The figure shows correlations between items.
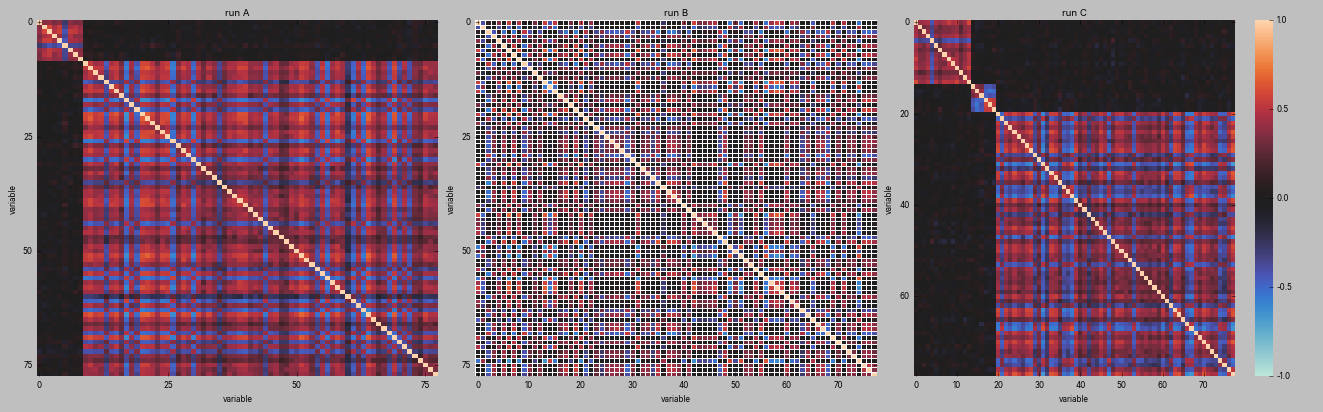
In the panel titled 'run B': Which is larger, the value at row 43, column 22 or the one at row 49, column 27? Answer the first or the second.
the first
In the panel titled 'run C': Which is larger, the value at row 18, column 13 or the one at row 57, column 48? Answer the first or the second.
the second
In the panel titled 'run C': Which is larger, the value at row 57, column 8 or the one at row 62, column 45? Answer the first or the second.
the first
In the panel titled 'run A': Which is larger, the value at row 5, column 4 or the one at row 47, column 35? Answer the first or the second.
the second
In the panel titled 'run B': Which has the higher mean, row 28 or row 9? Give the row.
28
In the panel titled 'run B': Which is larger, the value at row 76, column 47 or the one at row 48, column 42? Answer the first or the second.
the second
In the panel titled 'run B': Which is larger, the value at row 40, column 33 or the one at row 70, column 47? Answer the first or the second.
the first
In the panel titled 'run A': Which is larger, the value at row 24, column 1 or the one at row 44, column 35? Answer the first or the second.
the second
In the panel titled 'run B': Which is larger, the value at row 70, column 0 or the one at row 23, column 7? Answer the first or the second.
the second
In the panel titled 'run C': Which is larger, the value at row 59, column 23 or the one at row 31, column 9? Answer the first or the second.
the first
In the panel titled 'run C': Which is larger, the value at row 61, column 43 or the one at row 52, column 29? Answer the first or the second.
the first
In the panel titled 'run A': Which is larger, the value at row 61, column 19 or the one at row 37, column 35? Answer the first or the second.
the first
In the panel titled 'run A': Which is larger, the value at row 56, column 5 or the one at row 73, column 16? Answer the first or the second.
the second
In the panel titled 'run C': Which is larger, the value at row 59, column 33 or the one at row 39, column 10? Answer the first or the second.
the first
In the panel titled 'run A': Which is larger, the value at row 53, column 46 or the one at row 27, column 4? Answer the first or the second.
the first
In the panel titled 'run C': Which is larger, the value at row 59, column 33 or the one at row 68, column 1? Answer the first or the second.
the first
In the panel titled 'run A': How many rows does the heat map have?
78
